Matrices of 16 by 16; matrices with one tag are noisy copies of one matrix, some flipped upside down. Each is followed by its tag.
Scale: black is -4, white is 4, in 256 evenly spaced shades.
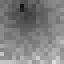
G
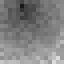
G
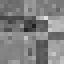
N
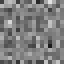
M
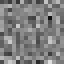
M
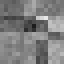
N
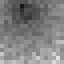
G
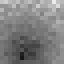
G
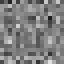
M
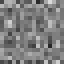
M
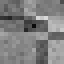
N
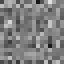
M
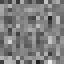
M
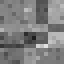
N
